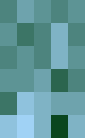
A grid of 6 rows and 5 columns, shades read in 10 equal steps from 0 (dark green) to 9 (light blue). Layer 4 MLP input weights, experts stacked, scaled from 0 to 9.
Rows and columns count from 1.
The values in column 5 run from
4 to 7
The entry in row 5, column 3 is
7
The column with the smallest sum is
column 4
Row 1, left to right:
4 6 5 4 5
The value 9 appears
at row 6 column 2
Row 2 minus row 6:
-3 -6 -3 7 -3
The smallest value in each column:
3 3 4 0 4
